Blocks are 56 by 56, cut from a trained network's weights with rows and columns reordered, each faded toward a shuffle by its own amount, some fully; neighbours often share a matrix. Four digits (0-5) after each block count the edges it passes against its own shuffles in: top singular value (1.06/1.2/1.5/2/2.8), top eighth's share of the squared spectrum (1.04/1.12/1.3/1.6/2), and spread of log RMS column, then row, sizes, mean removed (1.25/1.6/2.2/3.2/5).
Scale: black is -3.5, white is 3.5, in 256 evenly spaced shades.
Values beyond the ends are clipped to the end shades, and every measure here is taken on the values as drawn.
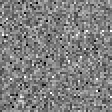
0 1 0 0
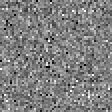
2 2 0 0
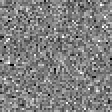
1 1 0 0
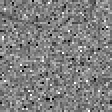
0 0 0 0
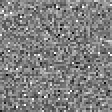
0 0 0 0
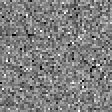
0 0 0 0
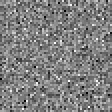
1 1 0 0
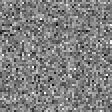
0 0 0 0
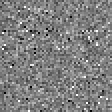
1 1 0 0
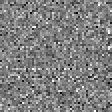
3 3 1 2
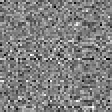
4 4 0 3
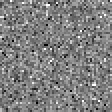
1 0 0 0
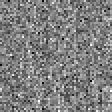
2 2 0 0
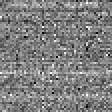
3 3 1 1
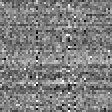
3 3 2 1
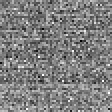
2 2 0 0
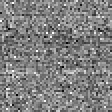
2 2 0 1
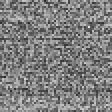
2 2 0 0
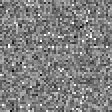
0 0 0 0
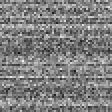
4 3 0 2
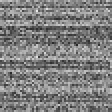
4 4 1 2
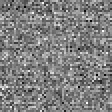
2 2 0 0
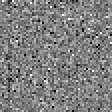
1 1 0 0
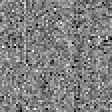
2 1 0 0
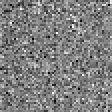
2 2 0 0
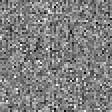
1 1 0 0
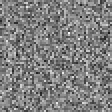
2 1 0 0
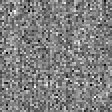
2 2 0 0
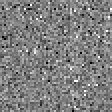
1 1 0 1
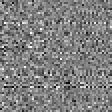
4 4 1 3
